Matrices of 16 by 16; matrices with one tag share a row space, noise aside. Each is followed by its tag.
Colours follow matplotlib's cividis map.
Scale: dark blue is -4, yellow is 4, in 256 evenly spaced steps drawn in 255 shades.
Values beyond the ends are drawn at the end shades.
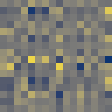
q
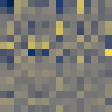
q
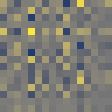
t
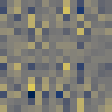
t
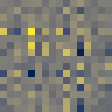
t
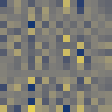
t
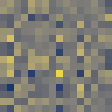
q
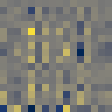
t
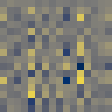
t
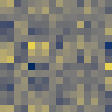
q
